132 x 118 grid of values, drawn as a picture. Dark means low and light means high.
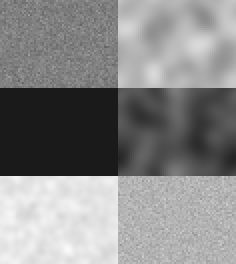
It is made of 3 by 2 panels. Panel 1,1: middling, fine-grained, faint in contrast. Panel 1,2: high, smooth. Panel 2,1: very low, flat. Panel 2,2: low, smooth. Panel 3,1: very high, blotchy, faint in contrast. Panel 3,2: high, fine-grained, faint in contrast.
